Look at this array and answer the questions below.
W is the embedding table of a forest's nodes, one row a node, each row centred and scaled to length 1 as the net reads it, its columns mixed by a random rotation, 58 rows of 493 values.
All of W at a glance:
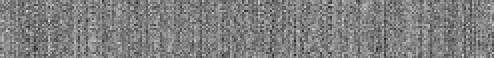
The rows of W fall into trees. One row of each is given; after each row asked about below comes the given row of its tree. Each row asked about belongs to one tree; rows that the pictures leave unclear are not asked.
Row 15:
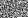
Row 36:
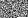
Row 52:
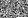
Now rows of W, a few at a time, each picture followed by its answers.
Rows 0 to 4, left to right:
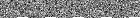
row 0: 52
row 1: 36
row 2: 52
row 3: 52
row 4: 15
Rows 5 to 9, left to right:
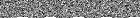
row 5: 15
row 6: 52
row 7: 52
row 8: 36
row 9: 52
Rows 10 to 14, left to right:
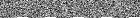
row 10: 15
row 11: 15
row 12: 52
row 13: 52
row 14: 36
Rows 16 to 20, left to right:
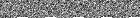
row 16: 36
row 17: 52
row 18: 52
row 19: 36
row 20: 36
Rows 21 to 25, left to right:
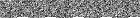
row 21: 36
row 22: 36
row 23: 15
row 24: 52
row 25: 52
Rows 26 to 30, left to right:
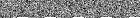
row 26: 36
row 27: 36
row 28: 52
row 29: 52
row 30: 15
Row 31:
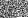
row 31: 15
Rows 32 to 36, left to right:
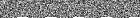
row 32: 15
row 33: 36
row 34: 36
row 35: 52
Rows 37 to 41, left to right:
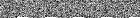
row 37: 15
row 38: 36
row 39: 36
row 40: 36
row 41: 36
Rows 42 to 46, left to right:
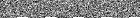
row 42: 52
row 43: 15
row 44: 36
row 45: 15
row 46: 36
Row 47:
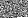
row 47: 15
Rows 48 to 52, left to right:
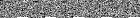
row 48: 15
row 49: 15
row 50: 15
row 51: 36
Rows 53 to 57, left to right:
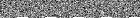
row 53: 52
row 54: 36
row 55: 36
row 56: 52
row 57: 36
